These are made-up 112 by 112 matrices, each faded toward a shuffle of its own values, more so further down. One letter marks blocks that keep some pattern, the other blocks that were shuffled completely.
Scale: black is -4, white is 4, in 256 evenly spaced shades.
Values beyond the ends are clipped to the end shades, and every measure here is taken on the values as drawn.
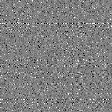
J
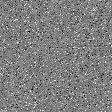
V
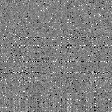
J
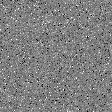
V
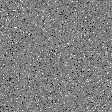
V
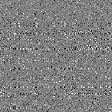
J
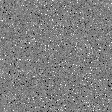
V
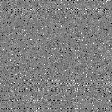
J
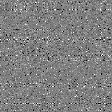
J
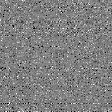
J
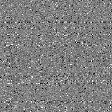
J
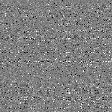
J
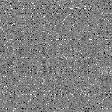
J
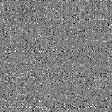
J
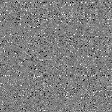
J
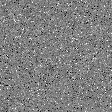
V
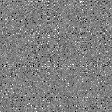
J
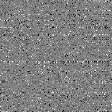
J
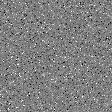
V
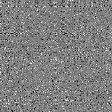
J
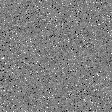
V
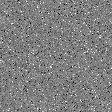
V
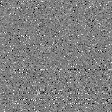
J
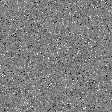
V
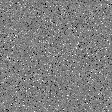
V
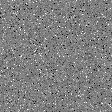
V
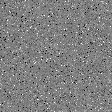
V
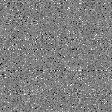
J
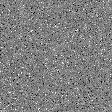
V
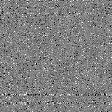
J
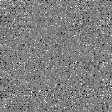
J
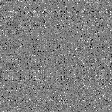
J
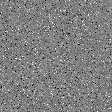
V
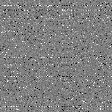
J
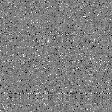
J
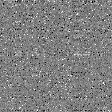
J
